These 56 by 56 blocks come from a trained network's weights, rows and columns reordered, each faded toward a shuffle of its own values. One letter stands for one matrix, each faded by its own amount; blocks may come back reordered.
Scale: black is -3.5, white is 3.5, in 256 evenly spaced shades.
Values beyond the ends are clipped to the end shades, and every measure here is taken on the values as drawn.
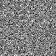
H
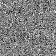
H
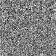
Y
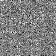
Y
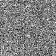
Y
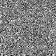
Y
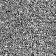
Y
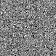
Y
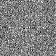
Y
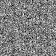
Y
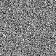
H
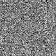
H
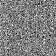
Y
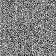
Y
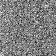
Y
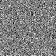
Y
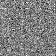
Y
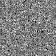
Y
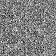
Y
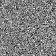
H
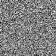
H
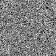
H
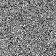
H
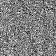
Y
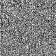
Y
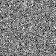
Y
